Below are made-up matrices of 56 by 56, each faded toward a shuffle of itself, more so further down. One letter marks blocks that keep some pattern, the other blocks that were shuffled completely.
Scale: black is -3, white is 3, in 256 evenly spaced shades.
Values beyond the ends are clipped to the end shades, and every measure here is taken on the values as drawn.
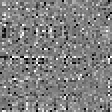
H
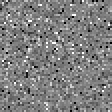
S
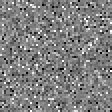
S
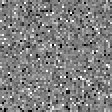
S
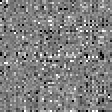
H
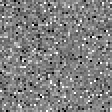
S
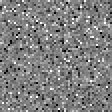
S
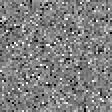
S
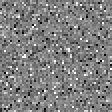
S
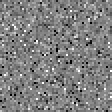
S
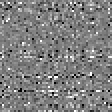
H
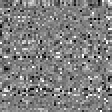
H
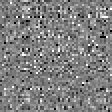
H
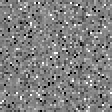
S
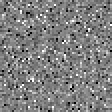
S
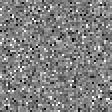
S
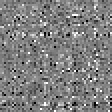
H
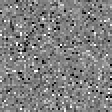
S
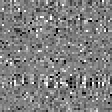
H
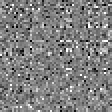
H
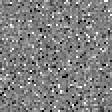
S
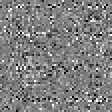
H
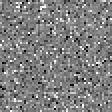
S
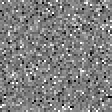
S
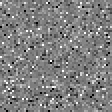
S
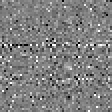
H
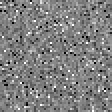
S
